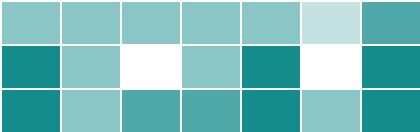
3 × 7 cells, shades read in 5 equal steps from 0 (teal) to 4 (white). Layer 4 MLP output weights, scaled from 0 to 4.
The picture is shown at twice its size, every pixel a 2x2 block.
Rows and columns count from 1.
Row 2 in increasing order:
0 0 0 2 2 4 4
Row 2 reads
0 2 4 2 0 4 0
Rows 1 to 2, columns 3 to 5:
2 2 2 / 4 2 0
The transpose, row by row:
2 0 0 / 2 2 2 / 2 4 1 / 2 2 1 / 2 0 0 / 3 4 2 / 1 0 0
